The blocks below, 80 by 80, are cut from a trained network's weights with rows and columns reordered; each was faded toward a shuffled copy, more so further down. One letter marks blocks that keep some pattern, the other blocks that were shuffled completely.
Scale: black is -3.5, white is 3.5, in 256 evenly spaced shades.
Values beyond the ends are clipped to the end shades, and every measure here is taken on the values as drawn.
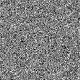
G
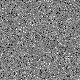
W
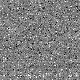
G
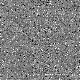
G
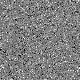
W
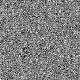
G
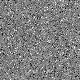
W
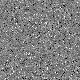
W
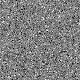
W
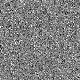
G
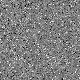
W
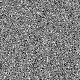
W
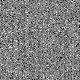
G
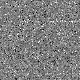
G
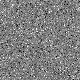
W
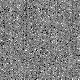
G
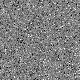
W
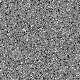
W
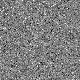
W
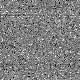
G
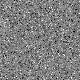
W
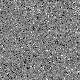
W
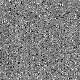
G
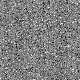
G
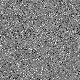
W
